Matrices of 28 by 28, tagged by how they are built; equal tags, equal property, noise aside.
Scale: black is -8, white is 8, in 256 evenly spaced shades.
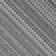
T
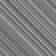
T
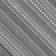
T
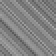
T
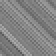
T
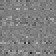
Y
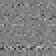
Y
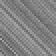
T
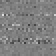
Y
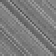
T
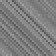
T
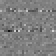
Y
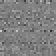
Y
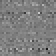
Y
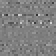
Y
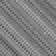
T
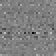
Y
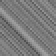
T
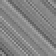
T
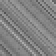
T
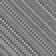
T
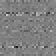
Y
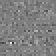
Y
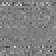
Y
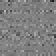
Y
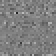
Y
